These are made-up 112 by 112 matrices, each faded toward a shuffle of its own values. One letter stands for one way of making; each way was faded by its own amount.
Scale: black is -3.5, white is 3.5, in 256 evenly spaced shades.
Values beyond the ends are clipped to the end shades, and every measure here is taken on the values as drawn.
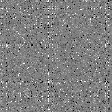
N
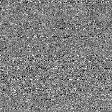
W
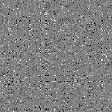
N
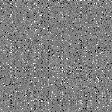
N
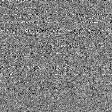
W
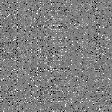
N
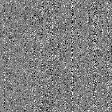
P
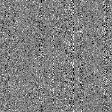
P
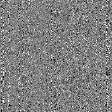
P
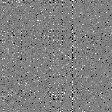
N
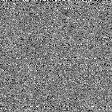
W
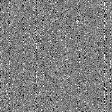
P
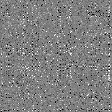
N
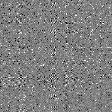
N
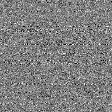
W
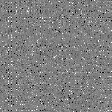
N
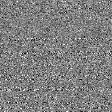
W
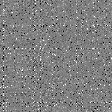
N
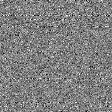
W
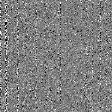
P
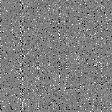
N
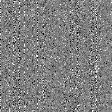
P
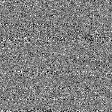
W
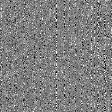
P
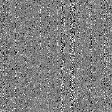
P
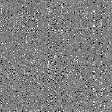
N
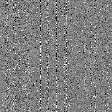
P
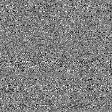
W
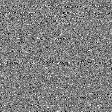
W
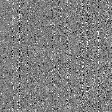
P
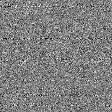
W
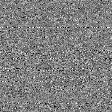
W
